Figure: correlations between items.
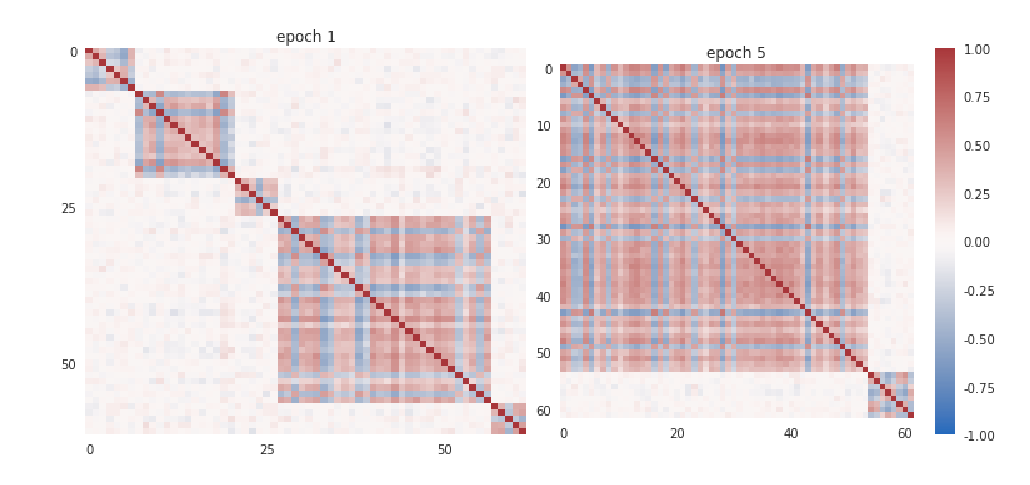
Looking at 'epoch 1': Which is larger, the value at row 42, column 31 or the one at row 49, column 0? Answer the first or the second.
the first
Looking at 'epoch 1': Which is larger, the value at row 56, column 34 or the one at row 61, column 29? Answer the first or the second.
the second
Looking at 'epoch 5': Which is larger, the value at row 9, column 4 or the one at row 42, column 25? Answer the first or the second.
the first
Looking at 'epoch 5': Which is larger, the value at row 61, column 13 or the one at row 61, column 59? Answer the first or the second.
the first
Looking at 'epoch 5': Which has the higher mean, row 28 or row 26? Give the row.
26
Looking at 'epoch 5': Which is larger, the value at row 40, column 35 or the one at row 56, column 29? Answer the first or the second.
the first
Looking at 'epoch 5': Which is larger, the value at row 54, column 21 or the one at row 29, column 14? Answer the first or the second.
the second
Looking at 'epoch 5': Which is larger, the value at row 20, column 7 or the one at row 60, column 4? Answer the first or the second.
the first
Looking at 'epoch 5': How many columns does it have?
62
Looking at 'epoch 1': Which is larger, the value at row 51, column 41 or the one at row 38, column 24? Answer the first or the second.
the first
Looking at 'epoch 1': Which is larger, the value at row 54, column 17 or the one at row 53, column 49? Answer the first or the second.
the second
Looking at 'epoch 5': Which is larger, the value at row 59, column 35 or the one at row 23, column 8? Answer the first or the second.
the second
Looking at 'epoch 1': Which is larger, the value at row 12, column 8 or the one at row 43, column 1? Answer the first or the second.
the first
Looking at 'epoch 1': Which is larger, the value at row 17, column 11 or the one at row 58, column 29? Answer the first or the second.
the first
